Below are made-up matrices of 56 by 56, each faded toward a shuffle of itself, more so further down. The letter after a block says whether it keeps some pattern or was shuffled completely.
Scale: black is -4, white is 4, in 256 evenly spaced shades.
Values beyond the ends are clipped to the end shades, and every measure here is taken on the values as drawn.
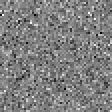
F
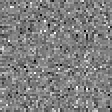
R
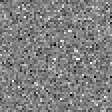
F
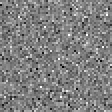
F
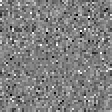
R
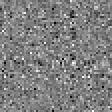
R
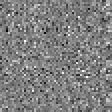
R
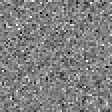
F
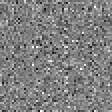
R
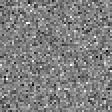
F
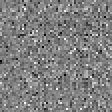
R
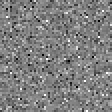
F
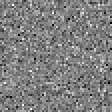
F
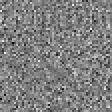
R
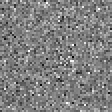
F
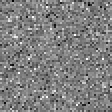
F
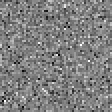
F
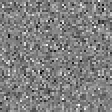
R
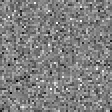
F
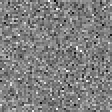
F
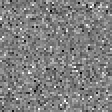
F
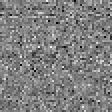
R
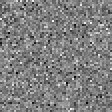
F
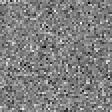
F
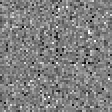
R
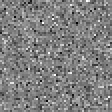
F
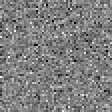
R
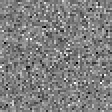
F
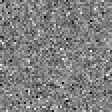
F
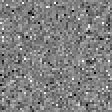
R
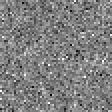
F
